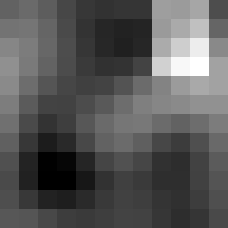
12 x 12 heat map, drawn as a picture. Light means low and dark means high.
Stripes: none. Odd patch: lower, in the top right. Ninth with the lowest average: top right. Roughest part: top right.
